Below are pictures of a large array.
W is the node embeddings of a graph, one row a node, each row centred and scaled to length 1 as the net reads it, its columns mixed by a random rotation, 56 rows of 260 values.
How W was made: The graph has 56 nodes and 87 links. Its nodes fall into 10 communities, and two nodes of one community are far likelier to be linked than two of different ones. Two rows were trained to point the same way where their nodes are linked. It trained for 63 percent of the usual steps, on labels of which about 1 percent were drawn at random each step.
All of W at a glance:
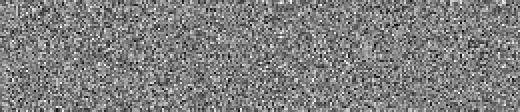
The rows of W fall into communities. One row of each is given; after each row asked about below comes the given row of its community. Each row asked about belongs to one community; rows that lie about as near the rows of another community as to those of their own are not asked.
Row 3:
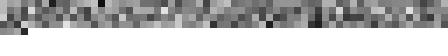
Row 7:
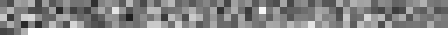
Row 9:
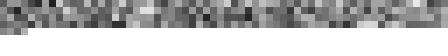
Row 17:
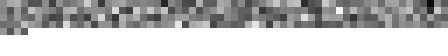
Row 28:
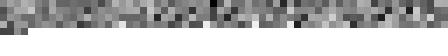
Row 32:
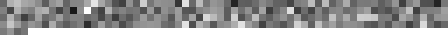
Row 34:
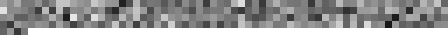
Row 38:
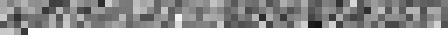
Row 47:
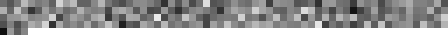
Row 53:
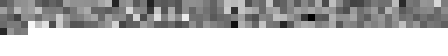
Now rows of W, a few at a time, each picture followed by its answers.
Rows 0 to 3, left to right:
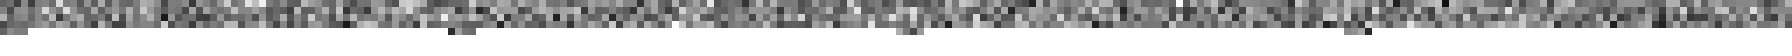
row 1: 32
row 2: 34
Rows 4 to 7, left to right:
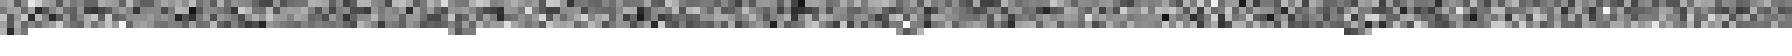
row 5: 47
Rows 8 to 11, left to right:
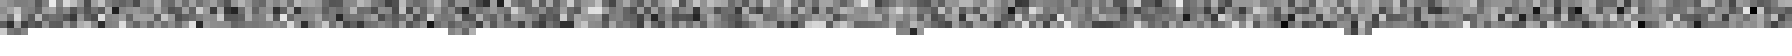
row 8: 34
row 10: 34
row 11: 28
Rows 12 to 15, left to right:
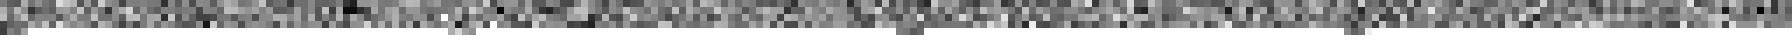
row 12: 47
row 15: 9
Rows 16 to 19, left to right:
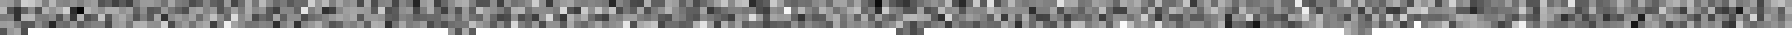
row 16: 32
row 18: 32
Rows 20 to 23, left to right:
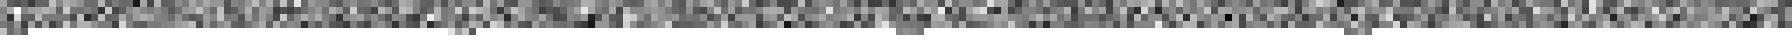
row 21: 38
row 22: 53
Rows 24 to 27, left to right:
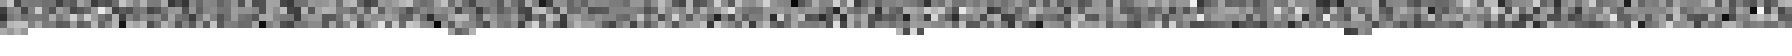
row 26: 38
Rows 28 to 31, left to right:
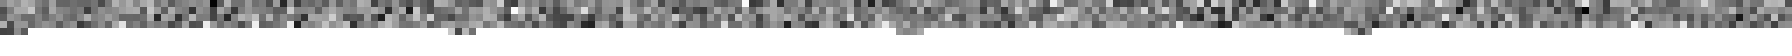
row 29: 38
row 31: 34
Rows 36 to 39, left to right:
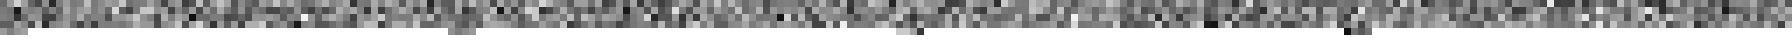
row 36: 9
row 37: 53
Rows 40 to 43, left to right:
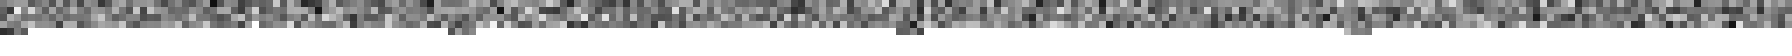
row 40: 28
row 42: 3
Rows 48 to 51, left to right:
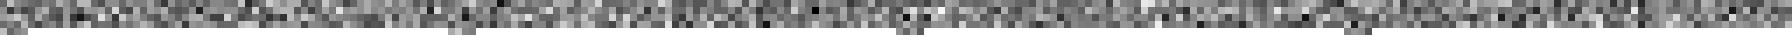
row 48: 17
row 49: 9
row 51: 28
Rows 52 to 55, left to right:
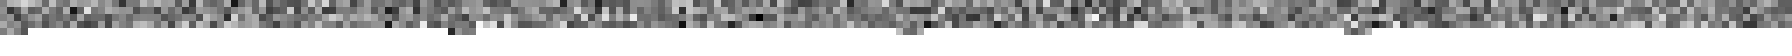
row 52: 32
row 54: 7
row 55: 7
